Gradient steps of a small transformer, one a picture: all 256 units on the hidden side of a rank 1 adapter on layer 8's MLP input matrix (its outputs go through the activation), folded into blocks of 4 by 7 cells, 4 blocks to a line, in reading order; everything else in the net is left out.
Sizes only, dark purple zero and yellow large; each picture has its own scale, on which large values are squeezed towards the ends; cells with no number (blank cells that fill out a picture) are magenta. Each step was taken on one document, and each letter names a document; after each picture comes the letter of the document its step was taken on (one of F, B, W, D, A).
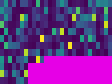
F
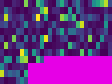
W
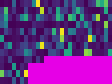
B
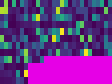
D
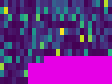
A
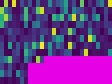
B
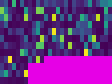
B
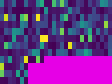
F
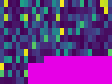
D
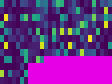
F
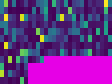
F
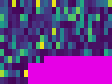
B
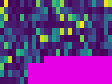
D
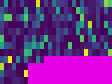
A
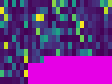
D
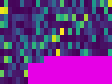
D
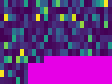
W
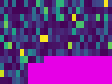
W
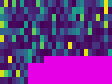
B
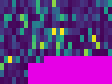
A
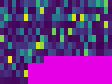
B
